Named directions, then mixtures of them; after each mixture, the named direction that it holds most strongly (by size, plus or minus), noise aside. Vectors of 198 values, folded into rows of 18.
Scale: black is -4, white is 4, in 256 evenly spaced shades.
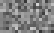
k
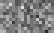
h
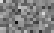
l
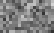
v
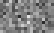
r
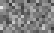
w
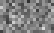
w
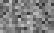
r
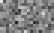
l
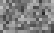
v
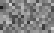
w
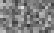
h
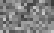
v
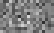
r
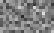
v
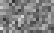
w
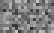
k
